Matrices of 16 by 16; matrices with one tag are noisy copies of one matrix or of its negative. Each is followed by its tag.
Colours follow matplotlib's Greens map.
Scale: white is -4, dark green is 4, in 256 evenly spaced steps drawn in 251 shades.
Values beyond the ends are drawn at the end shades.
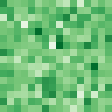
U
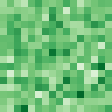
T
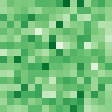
U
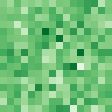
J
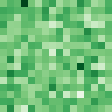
T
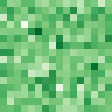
U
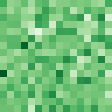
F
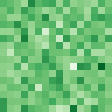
J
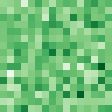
T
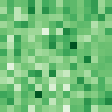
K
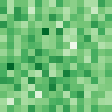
K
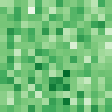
K
